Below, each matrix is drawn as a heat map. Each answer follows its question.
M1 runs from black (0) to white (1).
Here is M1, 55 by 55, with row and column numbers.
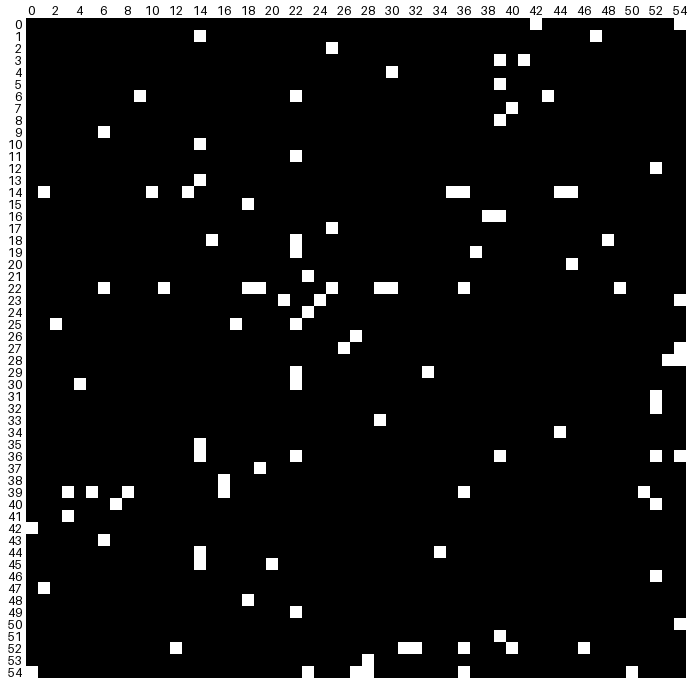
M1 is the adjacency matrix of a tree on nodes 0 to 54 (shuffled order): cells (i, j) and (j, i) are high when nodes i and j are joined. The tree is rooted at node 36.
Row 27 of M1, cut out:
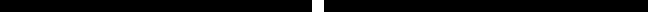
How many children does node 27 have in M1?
1
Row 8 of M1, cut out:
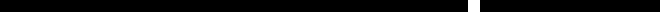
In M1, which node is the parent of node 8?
39
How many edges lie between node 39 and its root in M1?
1
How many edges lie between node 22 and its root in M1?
1
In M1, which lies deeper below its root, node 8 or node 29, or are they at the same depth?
the same depth
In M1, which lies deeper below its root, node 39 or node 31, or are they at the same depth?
node 31
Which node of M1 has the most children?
22
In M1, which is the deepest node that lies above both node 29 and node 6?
22
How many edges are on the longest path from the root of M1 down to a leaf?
3
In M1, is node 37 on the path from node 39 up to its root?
no
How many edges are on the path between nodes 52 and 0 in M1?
3
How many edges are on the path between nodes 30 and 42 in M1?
5
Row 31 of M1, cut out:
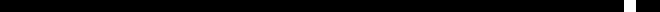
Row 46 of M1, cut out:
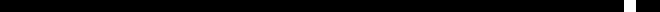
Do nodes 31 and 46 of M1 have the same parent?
yes
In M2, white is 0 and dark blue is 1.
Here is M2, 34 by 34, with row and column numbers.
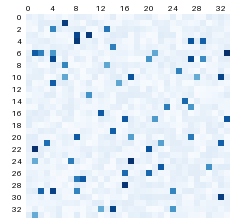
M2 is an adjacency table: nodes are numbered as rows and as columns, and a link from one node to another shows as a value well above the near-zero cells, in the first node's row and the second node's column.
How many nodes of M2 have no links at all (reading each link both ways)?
3
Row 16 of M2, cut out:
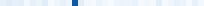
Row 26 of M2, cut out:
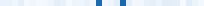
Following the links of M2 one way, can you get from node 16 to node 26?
no
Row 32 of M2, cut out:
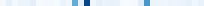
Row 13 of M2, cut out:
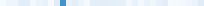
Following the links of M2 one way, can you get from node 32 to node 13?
yes
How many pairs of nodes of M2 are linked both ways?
2
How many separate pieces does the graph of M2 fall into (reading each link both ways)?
4
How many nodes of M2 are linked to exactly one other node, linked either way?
3
